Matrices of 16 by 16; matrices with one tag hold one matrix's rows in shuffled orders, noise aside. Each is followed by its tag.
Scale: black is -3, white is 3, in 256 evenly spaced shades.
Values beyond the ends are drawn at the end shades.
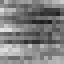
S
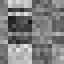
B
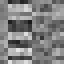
B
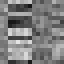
B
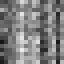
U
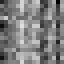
U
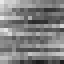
S
